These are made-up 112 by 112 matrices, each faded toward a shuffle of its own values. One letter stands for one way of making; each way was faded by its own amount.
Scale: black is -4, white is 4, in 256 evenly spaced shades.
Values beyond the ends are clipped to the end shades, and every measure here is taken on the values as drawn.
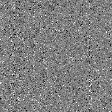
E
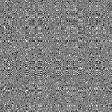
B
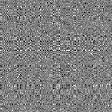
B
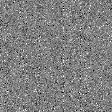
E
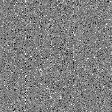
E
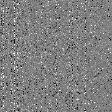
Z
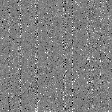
Z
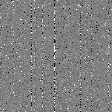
Z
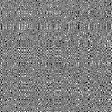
B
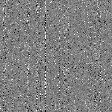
Z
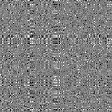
B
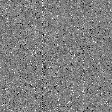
E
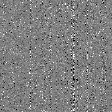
Z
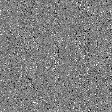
E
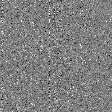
E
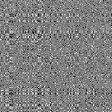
B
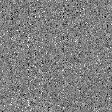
E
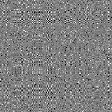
B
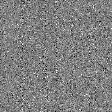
E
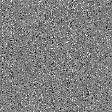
E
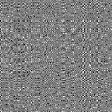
B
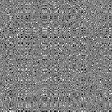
B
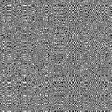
B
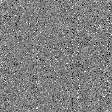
E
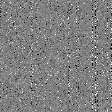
Z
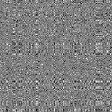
B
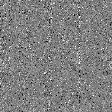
E
